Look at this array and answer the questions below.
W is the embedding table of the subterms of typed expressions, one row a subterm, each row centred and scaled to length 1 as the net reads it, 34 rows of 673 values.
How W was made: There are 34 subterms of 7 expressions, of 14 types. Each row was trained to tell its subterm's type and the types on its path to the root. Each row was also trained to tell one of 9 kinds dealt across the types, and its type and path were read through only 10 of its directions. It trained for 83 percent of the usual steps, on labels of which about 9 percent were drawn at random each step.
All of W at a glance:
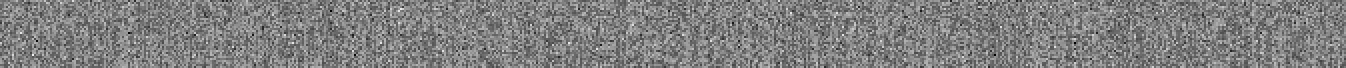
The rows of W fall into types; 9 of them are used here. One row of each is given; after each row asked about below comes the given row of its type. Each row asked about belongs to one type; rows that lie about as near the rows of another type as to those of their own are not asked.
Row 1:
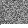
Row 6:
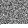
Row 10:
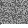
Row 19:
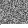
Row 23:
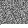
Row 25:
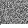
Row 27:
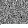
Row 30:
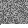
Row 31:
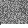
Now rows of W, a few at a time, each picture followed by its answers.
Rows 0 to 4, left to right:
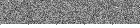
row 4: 10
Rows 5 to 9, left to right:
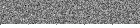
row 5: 25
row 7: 19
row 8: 23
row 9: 31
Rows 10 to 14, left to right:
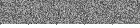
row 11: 31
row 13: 30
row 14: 19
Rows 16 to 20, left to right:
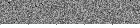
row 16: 6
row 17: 30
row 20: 25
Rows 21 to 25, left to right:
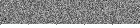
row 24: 23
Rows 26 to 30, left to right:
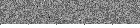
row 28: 1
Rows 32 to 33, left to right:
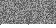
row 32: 23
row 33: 30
